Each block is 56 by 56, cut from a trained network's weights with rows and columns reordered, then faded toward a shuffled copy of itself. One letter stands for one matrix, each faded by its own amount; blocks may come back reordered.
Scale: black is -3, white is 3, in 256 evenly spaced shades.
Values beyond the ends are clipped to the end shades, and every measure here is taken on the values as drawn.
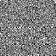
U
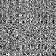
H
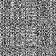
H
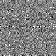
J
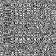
H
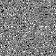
U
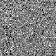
J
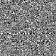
J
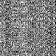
H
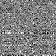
U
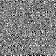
U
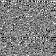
U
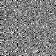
J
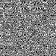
U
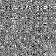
H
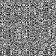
H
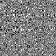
J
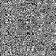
J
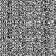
H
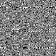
U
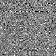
J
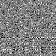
U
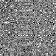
J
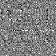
J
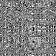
H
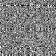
H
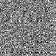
H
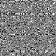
U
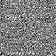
J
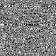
U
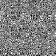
U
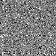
U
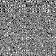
U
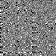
J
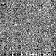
H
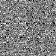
U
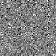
J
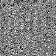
J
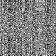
H
